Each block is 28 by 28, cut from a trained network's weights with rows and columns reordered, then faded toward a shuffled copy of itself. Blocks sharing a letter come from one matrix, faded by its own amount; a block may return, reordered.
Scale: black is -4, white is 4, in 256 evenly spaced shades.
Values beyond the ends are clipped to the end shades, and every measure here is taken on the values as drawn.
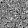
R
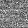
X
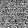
X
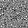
R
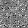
R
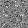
R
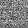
X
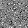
R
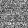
X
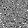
R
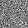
R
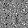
R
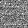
X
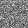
X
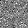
R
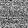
X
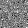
R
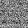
X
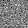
R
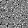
R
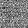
X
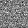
X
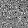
R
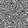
R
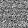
X
